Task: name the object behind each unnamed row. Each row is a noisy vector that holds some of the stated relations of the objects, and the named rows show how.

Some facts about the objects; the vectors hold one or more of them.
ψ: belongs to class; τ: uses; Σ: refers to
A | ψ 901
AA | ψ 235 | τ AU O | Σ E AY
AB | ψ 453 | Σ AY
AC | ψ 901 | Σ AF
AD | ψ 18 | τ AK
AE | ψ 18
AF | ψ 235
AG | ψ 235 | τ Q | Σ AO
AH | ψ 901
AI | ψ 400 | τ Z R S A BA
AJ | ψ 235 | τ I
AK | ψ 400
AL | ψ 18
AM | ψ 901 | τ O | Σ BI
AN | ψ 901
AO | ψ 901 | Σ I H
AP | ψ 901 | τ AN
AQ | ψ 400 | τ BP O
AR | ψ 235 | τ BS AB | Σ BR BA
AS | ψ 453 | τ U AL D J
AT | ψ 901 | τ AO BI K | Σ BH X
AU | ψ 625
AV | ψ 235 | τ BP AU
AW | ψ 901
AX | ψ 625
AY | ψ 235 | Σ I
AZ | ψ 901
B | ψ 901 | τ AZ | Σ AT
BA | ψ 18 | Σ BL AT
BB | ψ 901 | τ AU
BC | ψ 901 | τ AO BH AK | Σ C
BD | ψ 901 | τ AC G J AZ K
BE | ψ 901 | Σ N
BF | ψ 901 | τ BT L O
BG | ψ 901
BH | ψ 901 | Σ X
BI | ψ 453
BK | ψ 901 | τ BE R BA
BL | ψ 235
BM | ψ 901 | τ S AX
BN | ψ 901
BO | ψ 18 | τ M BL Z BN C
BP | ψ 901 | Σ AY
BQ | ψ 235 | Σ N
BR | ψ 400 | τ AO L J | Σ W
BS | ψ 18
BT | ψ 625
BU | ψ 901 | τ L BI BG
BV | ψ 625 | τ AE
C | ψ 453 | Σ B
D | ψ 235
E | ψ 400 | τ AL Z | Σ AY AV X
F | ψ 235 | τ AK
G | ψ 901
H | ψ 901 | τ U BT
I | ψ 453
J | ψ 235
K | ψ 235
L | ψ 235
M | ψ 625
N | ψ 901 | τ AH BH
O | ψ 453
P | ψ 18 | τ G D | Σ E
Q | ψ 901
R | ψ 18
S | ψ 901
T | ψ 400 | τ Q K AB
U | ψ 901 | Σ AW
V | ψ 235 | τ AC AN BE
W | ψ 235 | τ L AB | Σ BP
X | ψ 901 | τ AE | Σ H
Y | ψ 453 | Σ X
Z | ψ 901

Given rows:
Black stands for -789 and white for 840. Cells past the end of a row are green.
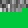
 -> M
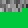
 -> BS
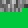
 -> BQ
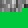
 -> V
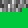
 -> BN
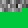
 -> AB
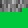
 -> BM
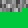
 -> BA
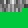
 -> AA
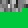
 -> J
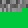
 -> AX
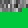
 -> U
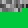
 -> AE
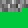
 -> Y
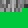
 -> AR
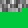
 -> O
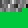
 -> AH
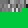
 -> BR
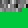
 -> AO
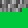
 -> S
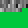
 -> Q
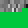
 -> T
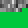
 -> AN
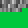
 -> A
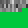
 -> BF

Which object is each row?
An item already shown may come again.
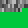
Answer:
AJ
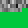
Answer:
BI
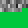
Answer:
AB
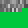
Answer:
AI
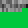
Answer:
BV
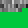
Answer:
X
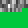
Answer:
BL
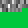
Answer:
C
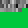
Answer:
BG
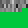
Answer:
BU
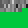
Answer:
AT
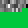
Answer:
AK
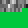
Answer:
F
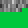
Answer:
BK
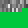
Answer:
E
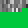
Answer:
AQ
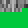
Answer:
W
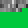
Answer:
AP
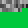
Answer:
AE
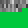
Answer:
BF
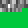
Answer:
BL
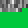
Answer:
BP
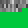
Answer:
BF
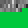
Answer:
B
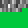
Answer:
Z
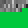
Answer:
BD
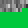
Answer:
P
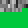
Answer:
K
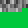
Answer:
AU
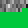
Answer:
AD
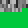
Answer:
L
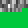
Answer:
BL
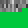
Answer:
BF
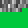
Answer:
Z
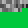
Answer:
AE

